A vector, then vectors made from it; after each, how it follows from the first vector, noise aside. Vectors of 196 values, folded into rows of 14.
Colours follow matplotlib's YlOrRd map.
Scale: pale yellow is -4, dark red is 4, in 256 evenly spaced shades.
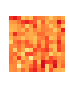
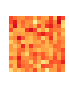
wrapped around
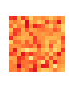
sign-scrambled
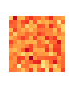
sign-scrambled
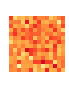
sign-scrambled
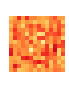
wrapped around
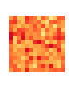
wrapped around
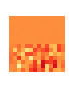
partly zeroed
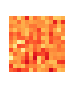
wrapped around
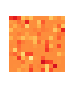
partly zeroed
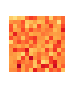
sign-scrambled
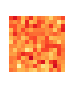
sign-scrambled
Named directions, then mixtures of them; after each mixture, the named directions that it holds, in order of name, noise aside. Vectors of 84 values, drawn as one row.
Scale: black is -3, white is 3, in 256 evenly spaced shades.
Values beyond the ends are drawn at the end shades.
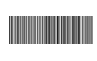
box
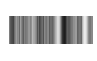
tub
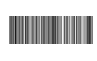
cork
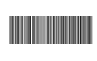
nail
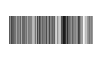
box, tub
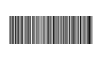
cork, nail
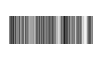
cork, tub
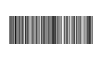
cork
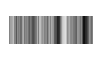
tub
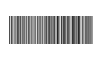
box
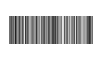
cork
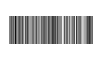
cork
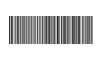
box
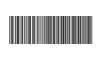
box, nail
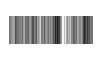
cork, tub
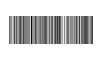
nail, tub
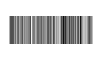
nail, tub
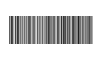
box, nail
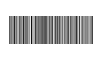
nail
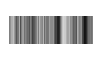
tub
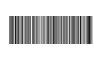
cork, nail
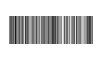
cork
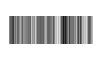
nail, tub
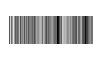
box, tub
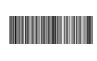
cork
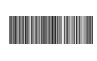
cork, nail
